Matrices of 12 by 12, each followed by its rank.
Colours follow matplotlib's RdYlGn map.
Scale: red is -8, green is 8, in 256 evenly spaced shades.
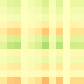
one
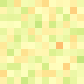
full rank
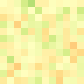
full rank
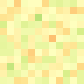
full rank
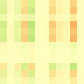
one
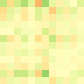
two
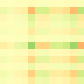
one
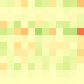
two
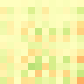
two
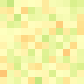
full rank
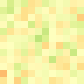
full rank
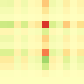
one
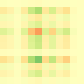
one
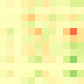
two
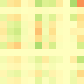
two
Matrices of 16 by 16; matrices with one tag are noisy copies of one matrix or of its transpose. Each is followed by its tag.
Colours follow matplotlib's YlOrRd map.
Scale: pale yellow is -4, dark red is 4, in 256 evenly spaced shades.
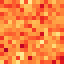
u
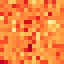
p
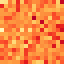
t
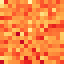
t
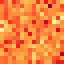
u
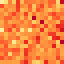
t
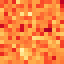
p
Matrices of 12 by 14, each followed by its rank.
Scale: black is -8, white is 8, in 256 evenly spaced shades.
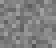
full rank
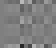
one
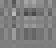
one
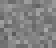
full rank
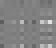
one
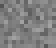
full rank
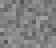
full rank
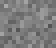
full rank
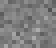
full rank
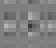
one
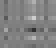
one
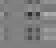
one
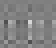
one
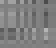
one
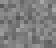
full rank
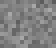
full rank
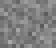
full rank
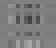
one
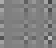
one
